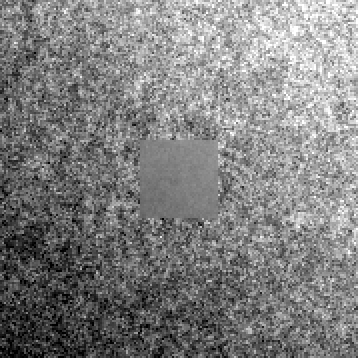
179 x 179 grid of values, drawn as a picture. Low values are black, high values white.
Odd rows or columns: none. Odd patch: calmer, in the centre. Calmest part: centre. Ninth with the highest average: top right. Stripes: none. Ninth with the lowest average: bottom left. Slope: up to the top right. Mirror symmetry: none.
